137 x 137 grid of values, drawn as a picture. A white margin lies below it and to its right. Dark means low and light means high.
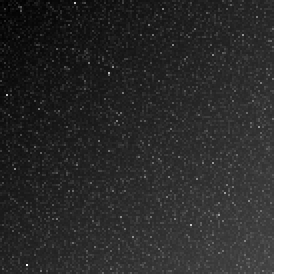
No regular stripes run through it. Values rise toward the bottom right. The halves do not mirror each other. The bottom right is the ninth with the highest average. The top left is the ninth with the lowest average. Fine speckle covers the field. No single row or column stands out from its neighbours.
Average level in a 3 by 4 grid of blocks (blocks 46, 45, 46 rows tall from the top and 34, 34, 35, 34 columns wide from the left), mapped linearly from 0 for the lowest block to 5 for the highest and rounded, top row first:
0123
1234
2345
